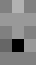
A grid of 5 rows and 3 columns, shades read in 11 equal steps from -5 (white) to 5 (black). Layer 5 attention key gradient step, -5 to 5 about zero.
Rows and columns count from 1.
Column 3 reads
0 -1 0 -1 0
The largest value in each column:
1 5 0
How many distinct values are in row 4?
3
